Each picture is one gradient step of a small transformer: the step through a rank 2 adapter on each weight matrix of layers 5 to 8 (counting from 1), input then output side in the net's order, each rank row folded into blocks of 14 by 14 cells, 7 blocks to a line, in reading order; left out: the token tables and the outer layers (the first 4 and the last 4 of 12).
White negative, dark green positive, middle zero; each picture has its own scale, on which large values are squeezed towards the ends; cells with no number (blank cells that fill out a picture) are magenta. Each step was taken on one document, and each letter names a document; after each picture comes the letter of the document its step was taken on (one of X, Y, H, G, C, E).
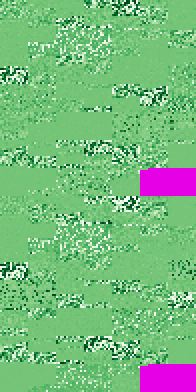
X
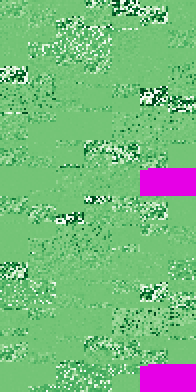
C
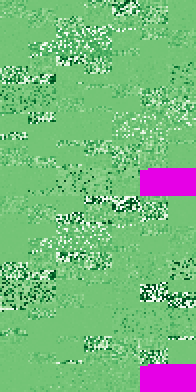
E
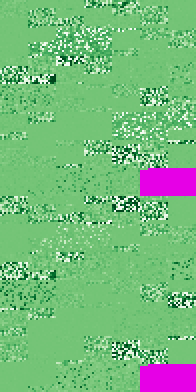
E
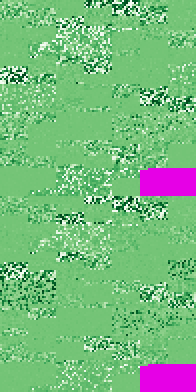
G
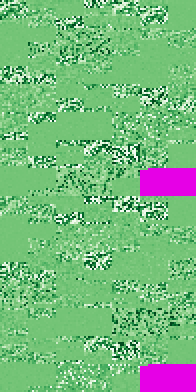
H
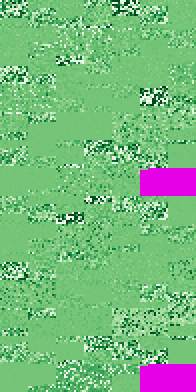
C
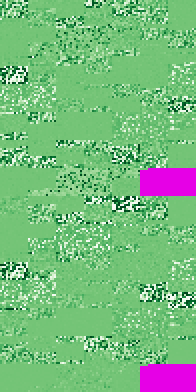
X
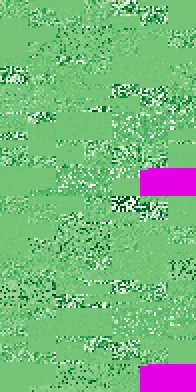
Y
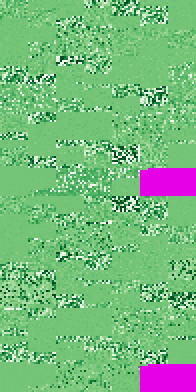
Y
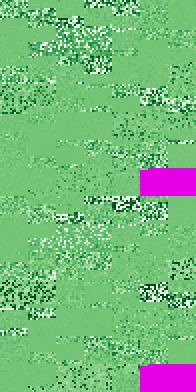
E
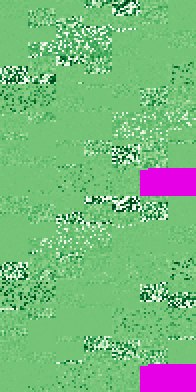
E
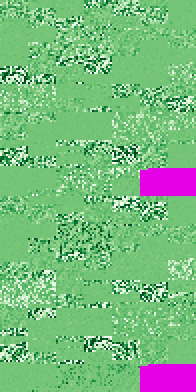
H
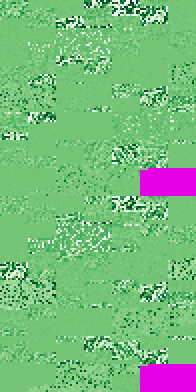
X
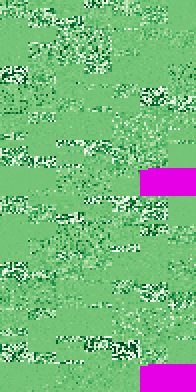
H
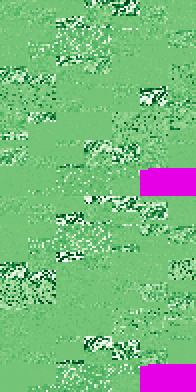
C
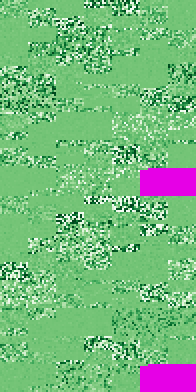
H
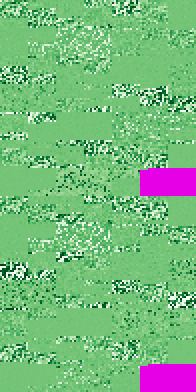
X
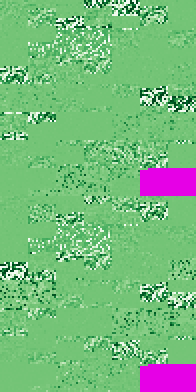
X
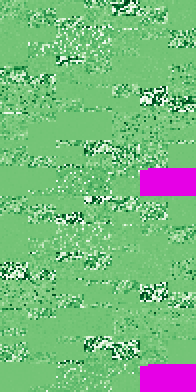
C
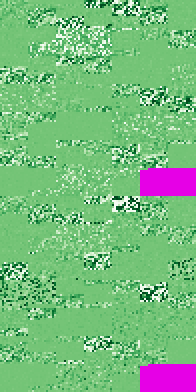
G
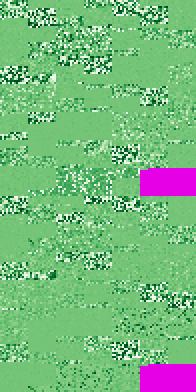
E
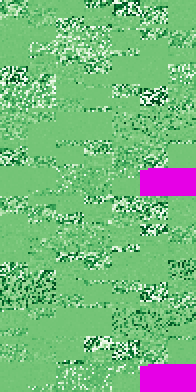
G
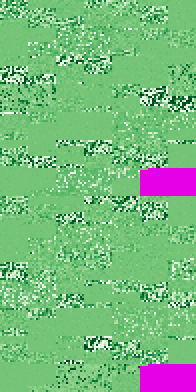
Y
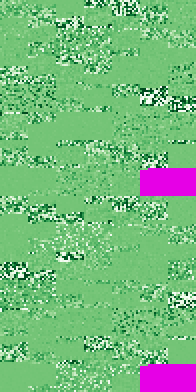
C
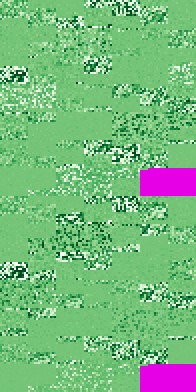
G
